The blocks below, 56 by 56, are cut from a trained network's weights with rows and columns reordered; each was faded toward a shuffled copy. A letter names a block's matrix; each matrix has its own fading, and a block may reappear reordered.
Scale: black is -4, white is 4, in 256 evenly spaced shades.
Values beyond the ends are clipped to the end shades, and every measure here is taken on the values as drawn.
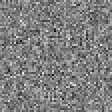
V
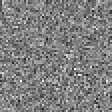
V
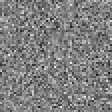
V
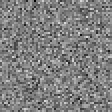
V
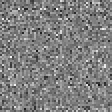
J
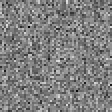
V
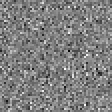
J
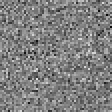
V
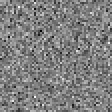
V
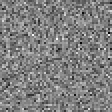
V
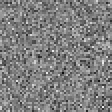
V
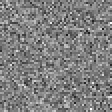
V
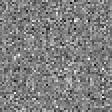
J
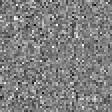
J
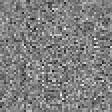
J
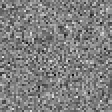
V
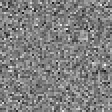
V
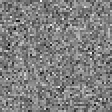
V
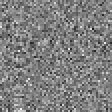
V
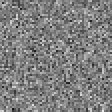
V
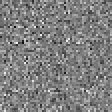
J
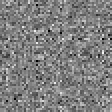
J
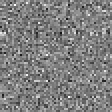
J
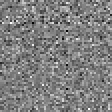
J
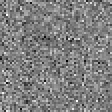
J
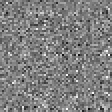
J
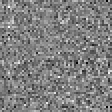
J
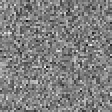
V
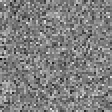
V
